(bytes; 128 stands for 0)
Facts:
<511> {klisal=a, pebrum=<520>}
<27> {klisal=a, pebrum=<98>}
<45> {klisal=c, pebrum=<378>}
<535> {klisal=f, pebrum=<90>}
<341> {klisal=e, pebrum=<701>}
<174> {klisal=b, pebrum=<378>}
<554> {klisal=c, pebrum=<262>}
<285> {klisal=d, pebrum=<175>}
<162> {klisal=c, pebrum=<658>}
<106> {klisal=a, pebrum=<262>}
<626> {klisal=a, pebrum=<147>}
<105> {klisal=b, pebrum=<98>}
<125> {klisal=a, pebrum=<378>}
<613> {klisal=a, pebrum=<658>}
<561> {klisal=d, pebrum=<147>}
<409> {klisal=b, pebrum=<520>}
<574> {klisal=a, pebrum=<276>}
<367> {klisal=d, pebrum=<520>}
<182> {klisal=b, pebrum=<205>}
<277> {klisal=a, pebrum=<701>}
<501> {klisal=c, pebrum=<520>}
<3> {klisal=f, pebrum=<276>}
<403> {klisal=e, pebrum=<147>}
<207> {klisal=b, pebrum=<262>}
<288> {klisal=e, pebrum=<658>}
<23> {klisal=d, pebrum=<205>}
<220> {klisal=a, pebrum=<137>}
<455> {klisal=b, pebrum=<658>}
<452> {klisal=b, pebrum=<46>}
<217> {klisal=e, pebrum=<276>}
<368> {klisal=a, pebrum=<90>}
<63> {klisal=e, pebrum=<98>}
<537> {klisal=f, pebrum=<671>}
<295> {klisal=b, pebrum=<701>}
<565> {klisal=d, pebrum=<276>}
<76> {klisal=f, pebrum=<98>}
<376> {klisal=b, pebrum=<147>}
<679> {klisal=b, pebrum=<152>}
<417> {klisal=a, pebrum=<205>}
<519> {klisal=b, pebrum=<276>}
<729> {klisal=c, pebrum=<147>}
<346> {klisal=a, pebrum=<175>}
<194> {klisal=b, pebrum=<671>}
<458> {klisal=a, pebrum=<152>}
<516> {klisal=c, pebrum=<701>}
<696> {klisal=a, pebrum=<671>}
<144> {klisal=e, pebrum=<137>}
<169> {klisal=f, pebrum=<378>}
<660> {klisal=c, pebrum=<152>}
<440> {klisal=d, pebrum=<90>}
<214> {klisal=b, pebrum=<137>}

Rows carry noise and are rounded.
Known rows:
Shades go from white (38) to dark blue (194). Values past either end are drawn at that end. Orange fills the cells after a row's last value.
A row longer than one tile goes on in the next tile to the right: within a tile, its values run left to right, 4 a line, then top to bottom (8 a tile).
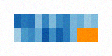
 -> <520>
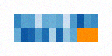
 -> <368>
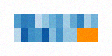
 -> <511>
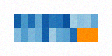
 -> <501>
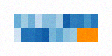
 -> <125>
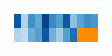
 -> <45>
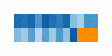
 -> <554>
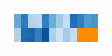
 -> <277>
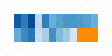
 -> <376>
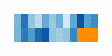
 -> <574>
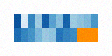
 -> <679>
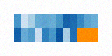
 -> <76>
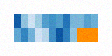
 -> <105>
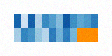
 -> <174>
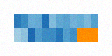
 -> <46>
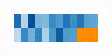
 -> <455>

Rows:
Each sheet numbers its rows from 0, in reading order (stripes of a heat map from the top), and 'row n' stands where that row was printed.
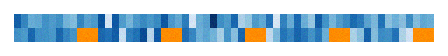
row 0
<90>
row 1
<535>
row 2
<660>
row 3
<378>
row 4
<147>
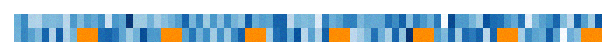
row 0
<27>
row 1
<152>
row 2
<519>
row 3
<106>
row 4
<162>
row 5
<169>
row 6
<341>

